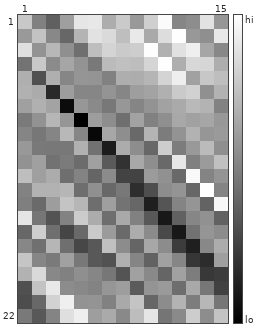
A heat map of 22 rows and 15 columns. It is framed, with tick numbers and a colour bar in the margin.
Streaks slant down to the right. The top middle is the calmest part. The top right is the ninth with the highest average. On average the colour sits 60% of the way up the scale.
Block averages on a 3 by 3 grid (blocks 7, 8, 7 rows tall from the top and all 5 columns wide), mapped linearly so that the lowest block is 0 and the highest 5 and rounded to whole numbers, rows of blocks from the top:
2 4 5 | 2 0 2 | 2 2 0
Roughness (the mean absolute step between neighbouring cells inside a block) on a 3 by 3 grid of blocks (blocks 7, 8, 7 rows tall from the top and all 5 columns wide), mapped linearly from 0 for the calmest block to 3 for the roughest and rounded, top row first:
302
133
222
